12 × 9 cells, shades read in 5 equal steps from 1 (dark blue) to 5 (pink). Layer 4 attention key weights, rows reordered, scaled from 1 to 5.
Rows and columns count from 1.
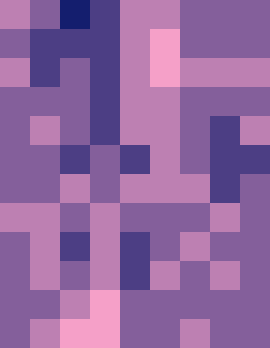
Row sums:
27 27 32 28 29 24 30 31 28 30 30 33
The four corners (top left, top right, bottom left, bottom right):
4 3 3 3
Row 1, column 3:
1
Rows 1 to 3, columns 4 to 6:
2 4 4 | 2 4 5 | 2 4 5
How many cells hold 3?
51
